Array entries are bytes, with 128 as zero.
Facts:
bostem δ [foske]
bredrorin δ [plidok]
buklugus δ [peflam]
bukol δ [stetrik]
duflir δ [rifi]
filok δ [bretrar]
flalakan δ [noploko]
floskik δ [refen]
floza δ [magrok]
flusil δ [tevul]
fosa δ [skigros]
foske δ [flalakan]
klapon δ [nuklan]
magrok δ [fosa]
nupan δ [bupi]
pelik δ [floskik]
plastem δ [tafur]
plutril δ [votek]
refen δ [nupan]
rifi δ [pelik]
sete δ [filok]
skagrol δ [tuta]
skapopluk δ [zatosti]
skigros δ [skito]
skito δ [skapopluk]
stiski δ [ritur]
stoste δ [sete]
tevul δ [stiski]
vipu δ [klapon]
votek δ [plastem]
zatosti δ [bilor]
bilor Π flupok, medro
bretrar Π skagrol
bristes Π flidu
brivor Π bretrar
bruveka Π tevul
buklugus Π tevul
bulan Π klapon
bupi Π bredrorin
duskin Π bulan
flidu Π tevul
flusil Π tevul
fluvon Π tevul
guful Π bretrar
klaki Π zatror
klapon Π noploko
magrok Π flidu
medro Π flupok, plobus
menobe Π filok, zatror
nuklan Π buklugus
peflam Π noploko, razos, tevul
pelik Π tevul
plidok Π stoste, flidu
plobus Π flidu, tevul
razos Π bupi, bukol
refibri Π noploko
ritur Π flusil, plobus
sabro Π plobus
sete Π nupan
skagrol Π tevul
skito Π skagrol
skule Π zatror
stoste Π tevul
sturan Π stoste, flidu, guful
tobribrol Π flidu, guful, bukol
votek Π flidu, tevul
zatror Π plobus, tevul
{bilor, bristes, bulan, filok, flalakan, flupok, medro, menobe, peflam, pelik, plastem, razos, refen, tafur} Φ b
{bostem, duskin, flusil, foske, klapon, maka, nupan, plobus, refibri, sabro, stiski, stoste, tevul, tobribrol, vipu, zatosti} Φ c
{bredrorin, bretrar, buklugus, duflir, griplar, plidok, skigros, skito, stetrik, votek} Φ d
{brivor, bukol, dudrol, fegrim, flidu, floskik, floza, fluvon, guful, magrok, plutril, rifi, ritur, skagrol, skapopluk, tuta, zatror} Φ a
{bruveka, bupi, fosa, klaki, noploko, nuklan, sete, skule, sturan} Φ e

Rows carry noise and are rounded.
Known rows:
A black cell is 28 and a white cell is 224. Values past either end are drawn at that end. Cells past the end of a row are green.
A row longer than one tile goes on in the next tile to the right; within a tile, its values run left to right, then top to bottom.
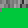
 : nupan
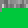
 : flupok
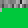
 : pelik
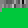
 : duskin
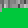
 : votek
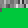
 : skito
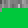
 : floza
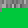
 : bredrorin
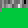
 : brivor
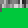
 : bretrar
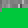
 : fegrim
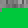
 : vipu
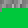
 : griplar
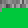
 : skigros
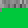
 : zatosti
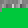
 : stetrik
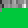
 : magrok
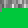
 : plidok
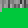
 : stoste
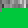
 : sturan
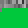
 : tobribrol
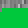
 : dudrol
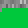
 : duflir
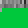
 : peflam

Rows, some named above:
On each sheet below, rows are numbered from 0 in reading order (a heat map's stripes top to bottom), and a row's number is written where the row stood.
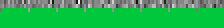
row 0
ritur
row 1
peflam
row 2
fluvon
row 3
votek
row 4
refibri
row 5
refibri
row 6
votek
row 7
sabro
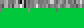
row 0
skagrol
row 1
rifi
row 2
sete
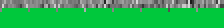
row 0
filok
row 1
skapopluk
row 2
filok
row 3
pelik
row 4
fosa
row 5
menobe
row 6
bretrar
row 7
bruveka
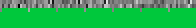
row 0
plobus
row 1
buklugus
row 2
duskin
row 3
flidu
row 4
floskik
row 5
menobe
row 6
bruveka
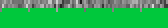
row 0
filok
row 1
noploko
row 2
klapon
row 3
sabro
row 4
nuklan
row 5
tevul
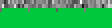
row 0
medro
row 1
refen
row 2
bupi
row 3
bristes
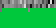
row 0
sturan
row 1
zatror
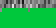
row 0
bulan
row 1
razos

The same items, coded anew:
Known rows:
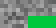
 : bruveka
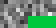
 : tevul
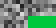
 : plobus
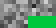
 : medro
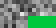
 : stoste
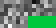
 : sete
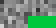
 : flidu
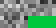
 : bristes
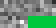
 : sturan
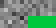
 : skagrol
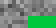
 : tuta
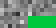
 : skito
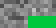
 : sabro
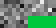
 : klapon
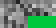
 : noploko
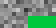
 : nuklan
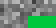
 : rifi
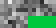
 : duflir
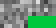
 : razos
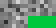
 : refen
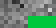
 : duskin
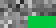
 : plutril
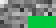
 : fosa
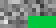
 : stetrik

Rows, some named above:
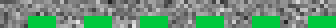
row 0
bulan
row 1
sturan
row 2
tobribrol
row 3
pelik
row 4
skagrol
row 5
refen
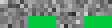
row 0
skapopluk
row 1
skito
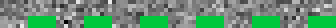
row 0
tobribrol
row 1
bupi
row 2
zatror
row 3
flalakan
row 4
fluvon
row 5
filok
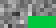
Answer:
skito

